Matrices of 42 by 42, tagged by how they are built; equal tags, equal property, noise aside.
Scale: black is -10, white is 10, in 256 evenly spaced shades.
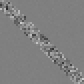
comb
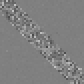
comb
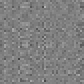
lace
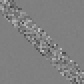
comb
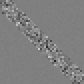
comb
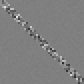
comb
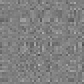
lace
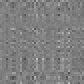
lace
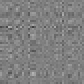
lace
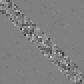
comb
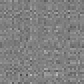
lace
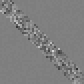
comb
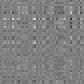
lace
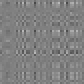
lace
